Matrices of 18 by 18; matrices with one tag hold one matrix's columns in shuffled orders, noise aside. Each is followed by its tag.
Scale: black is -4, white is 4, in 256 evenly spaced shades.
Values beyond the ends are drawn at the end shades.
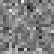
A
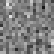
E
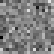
A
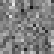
E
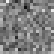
A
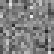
E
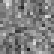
E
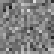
A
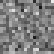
A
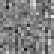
E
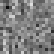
E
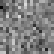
E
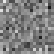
A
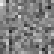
E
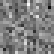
E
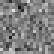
A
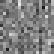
E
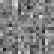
E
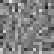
A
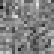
E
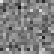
A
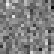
E
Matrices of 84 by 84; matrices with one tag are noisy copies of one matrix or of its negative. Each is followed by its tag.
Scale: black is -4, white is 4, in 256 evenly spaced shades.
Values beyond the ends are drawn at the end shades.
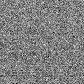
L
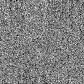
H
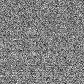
L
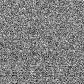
L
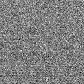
L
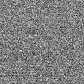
L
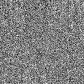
H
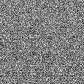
L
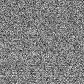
L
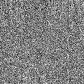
H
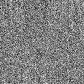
H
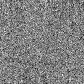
H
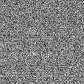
L
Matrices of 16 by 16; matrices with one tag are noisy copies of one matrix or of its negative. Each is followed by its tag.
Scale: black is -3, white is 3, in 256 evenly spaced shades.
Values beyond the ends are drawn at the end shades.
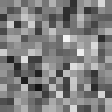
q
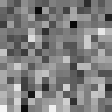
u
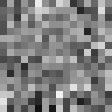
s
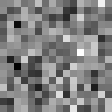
q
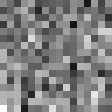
u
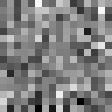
s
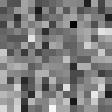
u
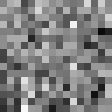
u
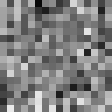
s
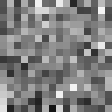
s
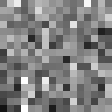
u
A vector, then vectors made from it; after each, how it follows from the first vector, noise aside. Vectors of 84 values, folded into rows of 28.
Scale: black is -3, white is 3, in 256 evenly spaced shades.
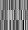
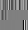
partly zeroed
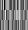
reversed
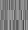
shrunk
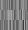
shrunk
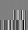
partly zeroed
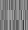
shrunk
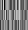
reversed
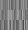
shrunk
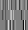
partly zeroed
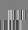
partly zeroed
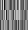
reversed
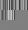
partly zeroed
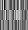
reversed
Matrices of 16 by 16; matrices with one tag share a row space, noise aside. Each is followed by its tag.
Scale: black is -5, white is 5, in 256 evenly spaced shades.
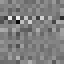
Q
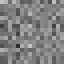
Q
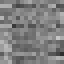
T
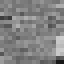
T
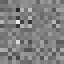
Q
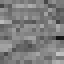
T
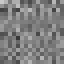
Q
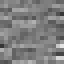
T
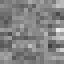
T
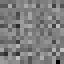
Q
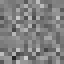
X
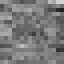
T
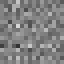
Q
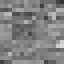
T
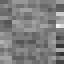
T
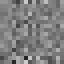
X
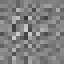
X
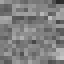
T
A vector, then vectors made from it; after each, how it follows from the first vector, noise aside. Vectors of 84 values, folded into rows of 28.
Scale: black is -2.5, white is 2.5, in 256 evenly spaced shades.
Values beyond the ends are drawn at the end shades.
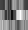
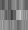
shrunk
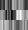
copied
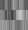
shrunk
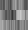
shrunk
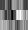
copied
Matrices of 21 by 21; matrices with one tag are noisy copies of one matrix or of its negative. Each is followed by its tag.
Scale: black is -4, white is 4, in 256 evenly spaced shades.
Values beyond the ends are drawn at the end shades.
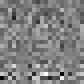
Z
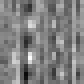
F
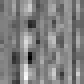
F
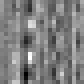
F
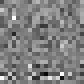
Z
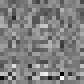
Z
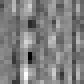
F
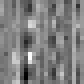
F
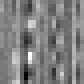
F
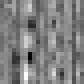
F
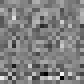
Z
